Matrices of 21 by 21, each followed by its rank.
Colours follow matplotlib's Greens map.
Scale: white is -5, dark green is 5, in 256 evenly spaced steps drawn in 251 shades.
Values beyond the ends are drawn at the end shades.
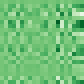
two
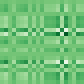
one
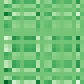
one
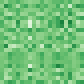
three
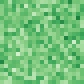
full rank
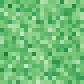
full rank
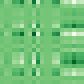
one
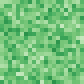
full rank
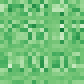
three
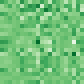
three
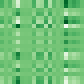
one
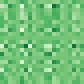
two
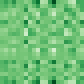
two
